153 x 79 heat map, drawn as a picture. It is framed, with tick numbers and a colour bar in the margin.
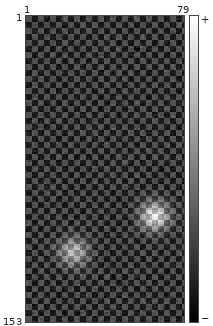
There are two bumps. No single row or column stands out from its neighbours. No overall slope runs across the table. No lone cell stands out from its neighbours. On average the colour sits 20% of the way up the scale. A checkerboard runs through the table.
